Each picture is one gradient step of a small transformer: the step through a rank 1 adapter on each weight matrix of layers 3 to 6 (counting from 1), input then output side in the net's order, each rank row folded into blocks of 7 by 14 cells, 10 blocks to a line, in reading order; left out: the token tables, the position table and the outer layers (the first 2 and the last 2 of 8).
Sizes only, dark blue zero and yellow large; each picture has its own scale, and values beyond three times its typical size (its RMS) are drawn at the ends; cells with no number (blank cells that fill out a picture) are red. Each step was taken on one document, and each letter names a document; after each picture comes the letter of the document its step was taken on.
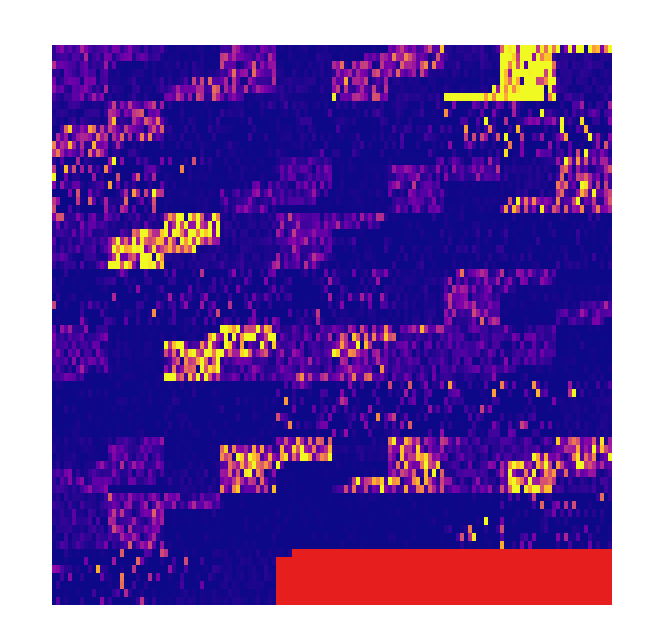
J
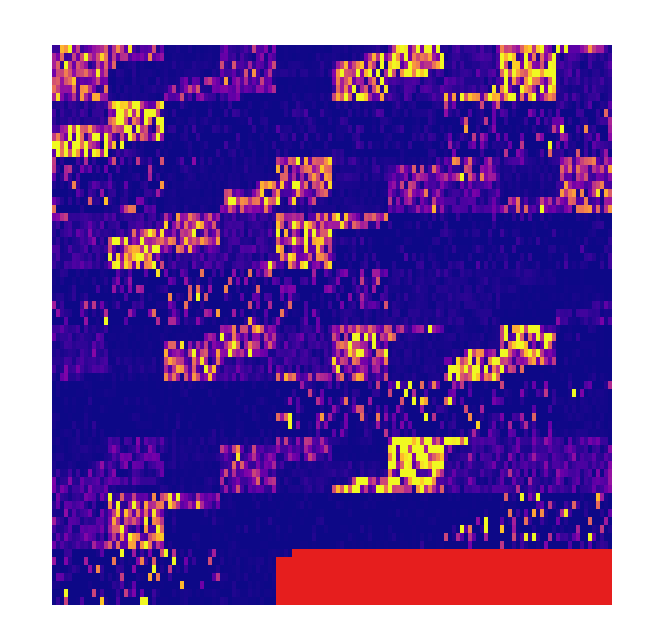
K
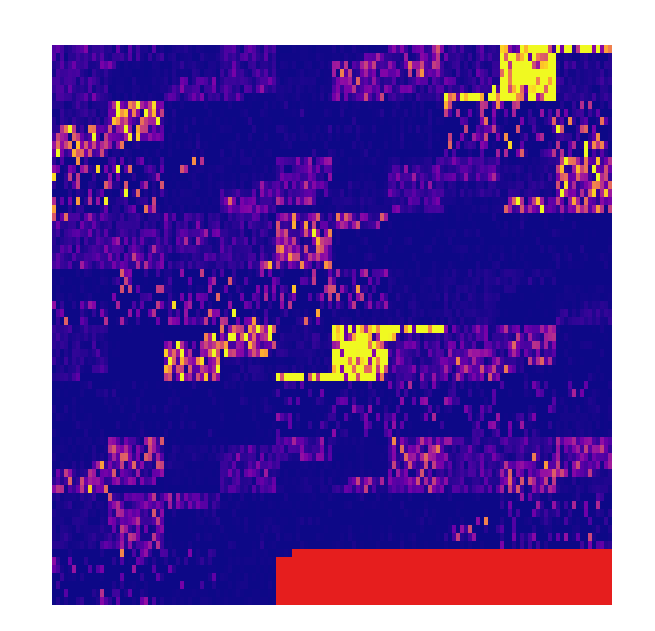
J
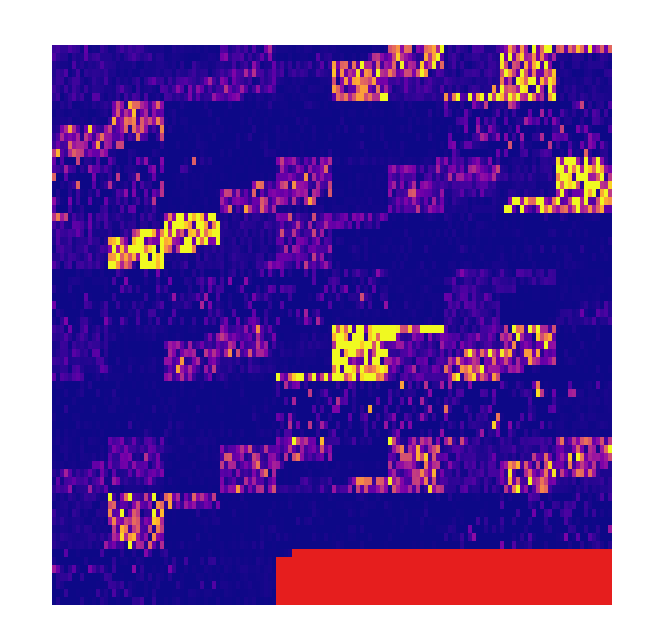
J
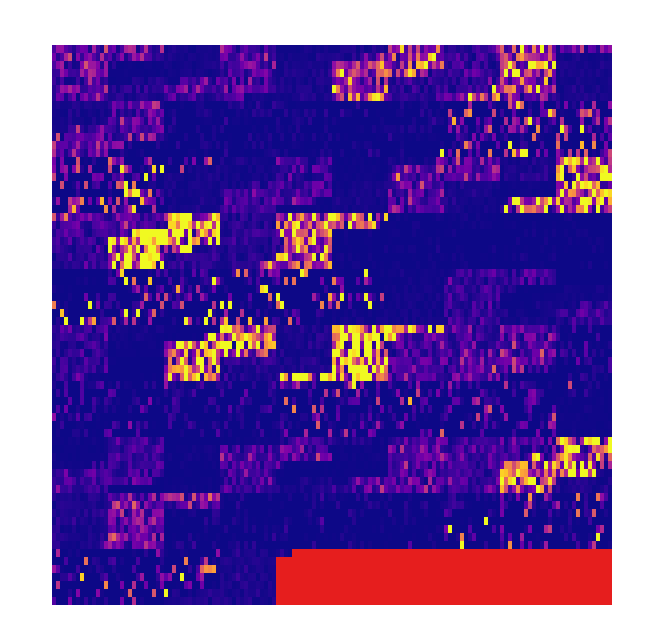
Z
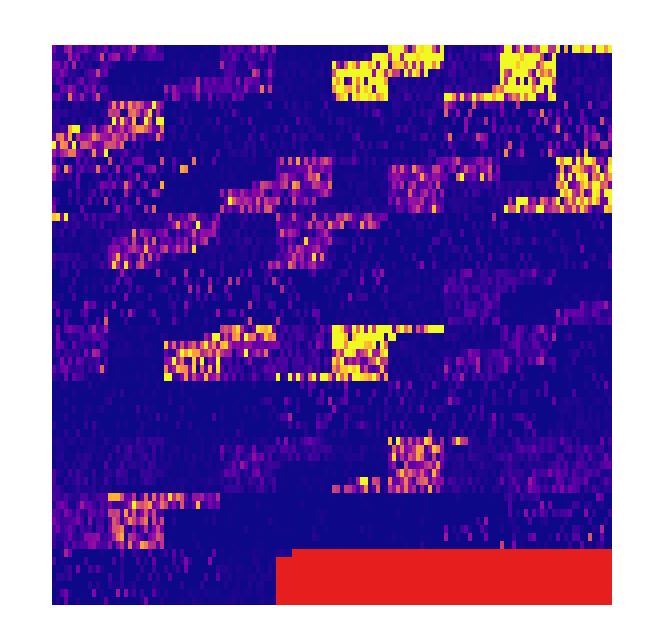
K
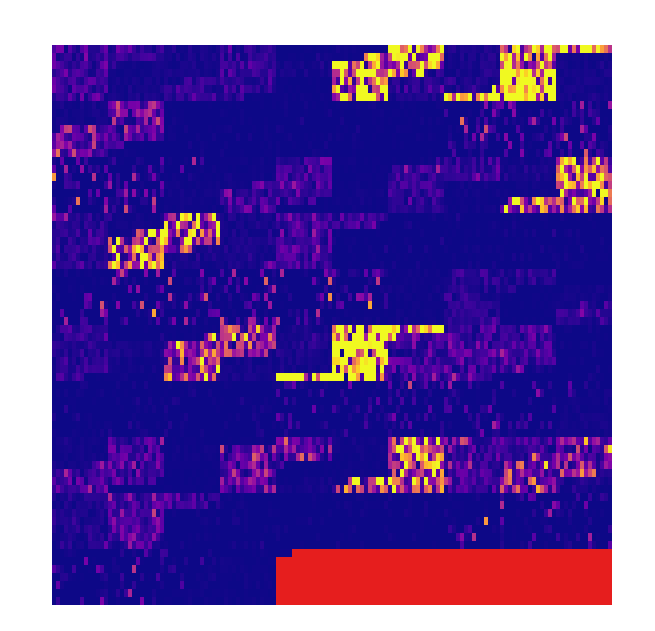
J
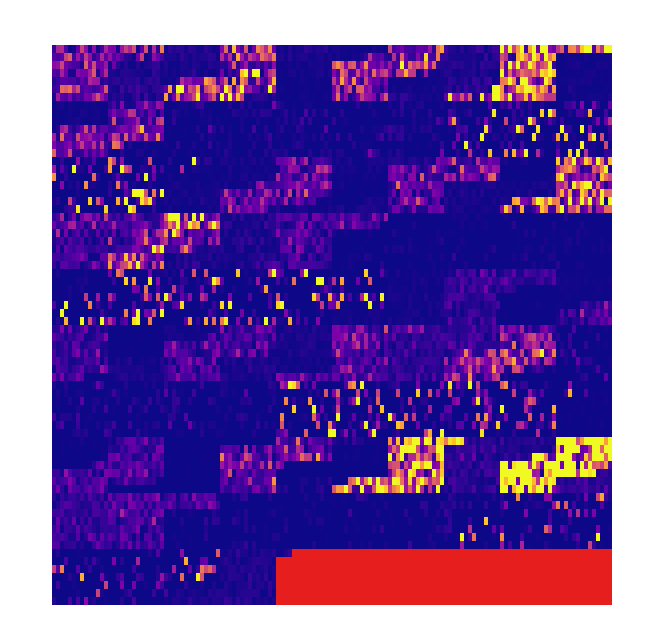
Z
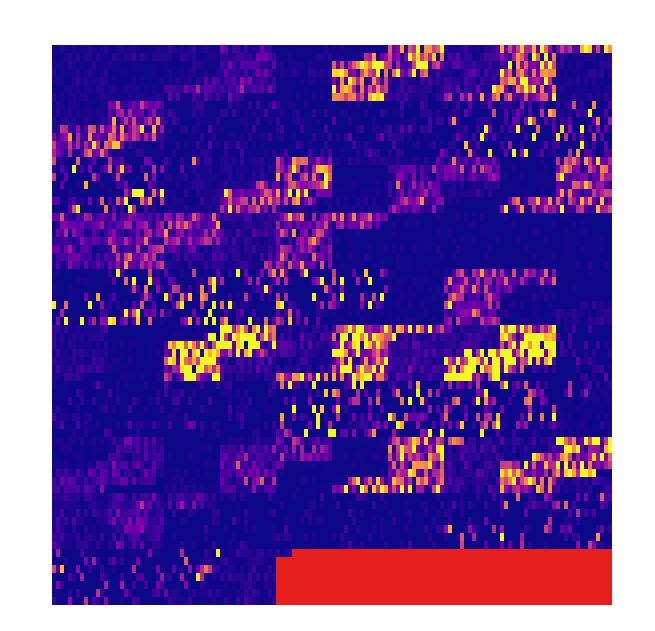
Z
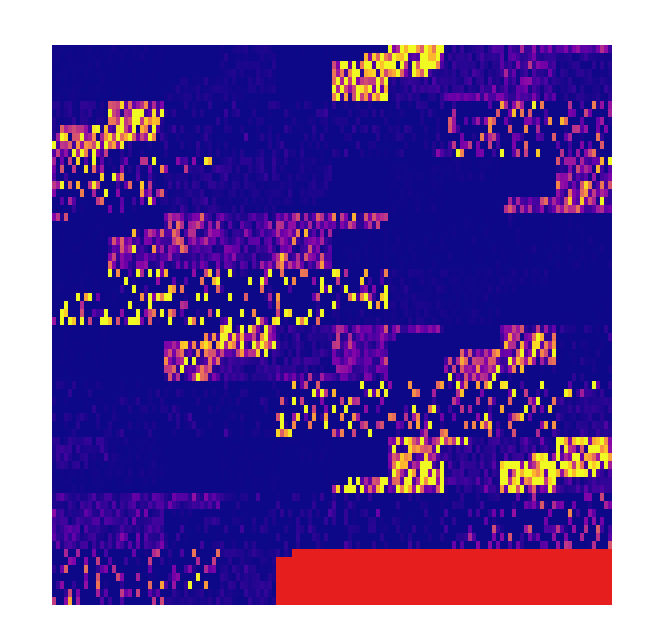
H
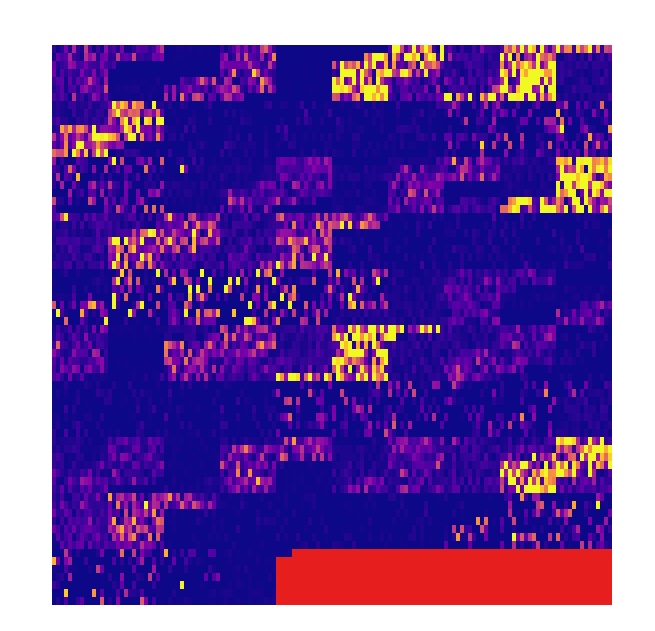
K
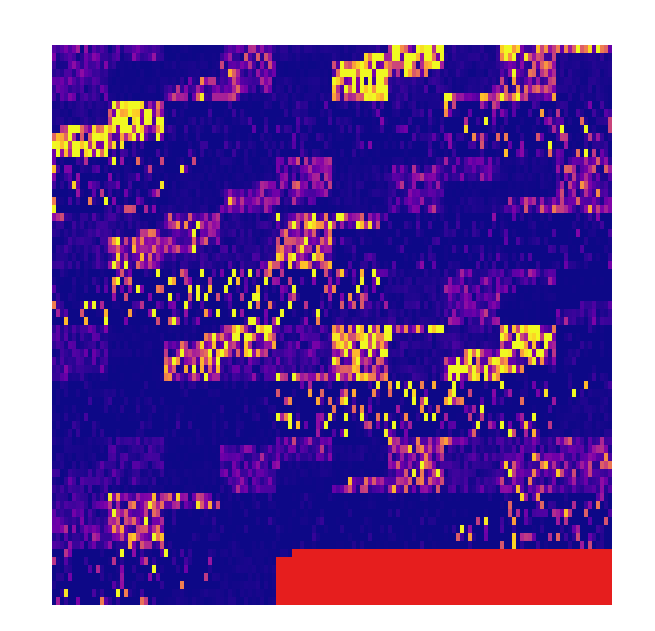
K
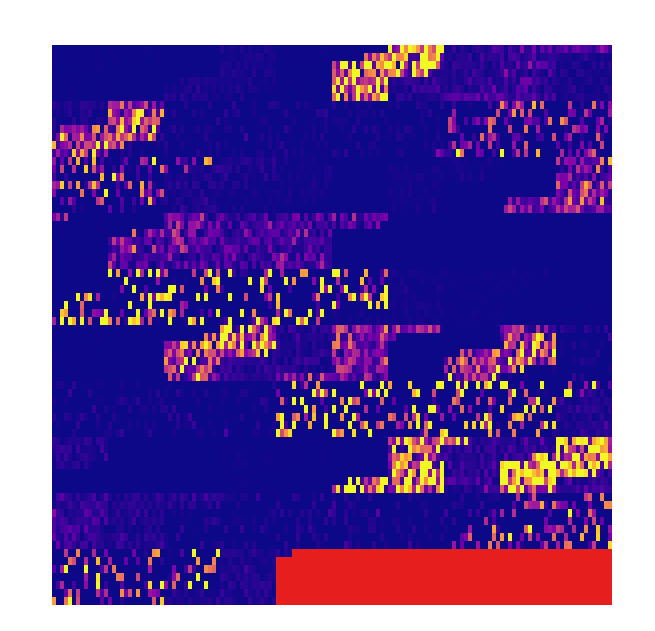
H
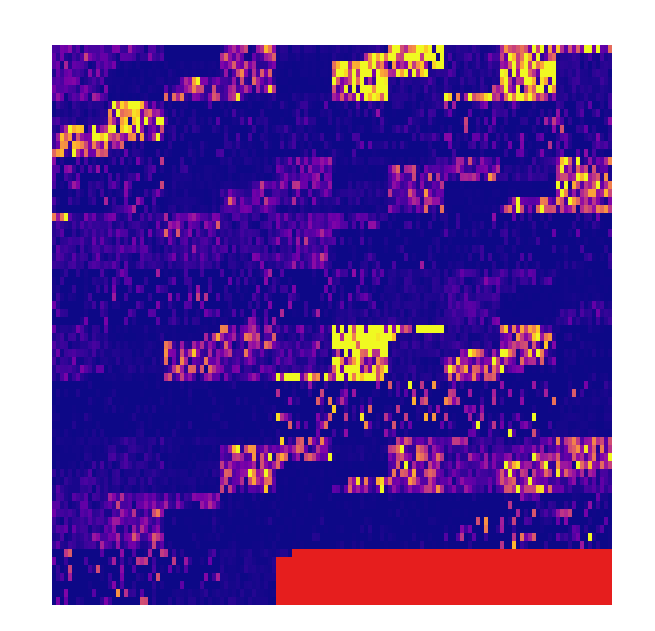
K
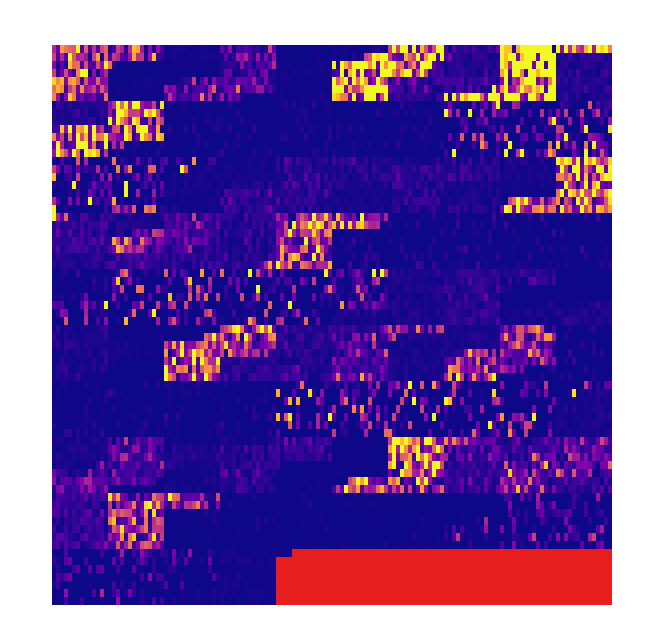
K
